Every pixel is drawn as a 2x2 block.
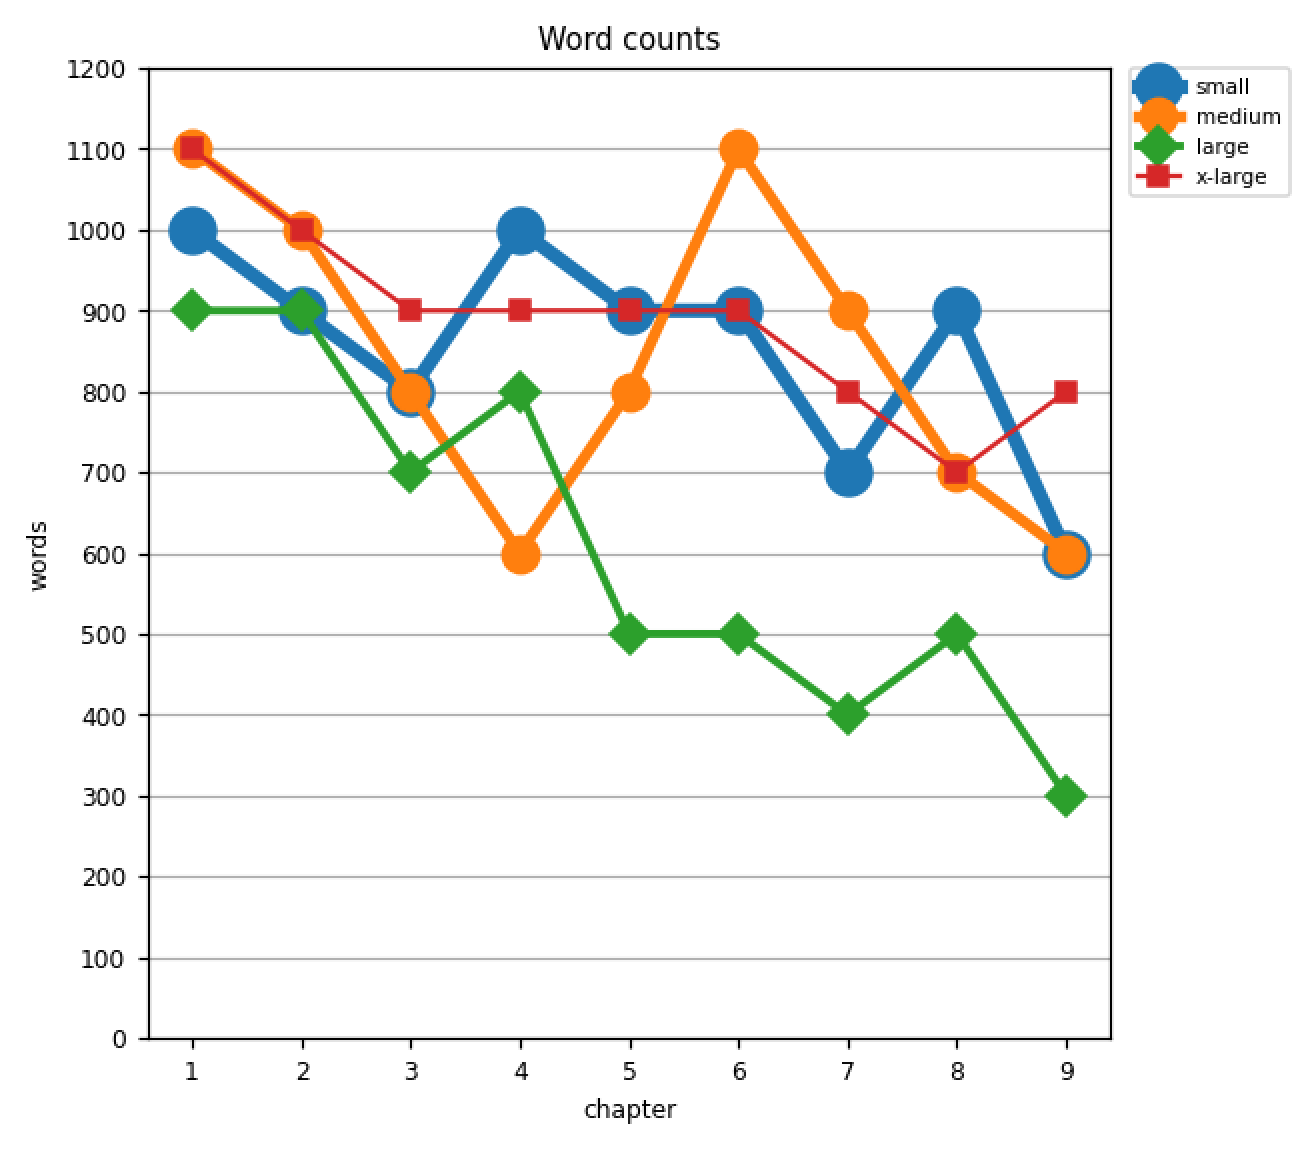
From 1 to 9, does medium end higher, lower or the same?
lower
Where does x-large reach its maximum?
1
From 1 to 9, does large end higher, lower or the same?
lower
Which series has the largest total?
x-large
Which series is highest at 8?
small
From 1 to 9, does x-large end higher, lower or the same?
lower
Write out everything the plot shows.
Title: Word counts
x-axis: chapter, ticks 1 2 3 4 5 6 7 8 9
y-axis: words, ticks 0 100 200 300 400 500 600 700 800 900 1000 1100 1200
Legend: small, medium, large, x-large
Values:
small: 1000 900 800 1000 900 900 700 900 600
medium: 1100 1000 800 600 800 1100 900 700 600
large: 900 900 700 800 500 500 400 500 300
x-large: 1100 1000 900 900 900 900 800 700 800
